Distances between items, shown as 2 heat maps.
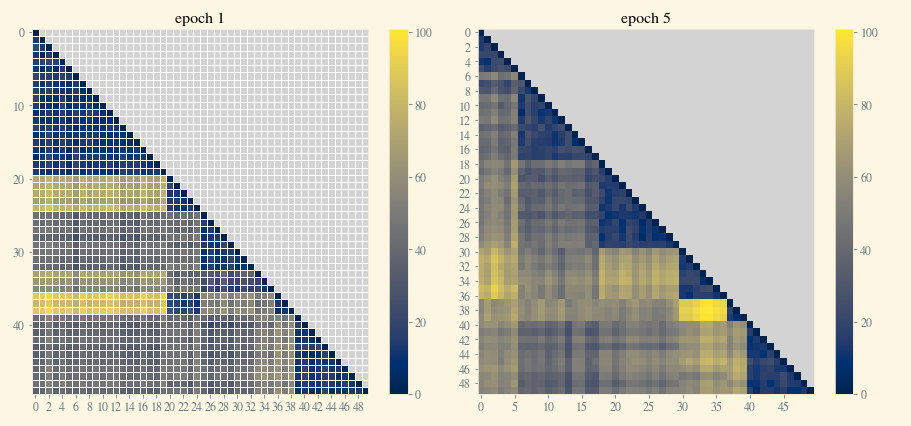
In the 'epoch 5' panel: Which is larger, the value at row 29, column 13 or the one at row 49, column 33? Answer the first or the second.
the second
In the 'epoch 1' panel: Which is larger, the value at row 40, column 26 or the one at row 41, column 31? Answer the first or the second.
the second
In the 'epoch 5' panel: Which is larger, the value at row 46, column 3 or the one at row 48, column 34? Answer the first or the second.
the second
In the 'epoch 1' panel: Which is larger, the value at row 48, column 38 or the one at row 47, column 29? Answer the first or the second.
the first
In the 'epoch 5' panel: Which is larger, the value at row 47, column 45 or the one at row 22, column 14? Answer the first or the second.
the second
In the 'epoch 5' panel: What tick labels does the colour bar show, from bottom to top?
0, 20, 40, 60, 80, 100
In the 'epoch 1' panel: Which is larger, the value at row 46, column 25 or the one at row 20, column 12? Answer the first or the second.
the second
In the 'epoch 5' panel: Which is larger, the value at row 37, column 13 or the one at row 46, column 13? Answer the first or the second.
the first
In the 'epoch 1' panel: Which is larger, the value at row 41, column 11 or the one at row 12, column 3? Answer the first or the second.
the first
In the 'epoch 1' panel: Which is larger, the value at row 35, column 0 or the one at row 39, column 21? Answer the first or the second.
the first
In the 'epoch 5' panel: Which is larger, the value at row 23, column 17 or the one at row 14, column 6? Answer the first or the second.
the first
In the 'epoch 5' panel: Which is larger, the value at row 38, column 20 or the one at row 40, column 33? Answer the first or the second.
the second
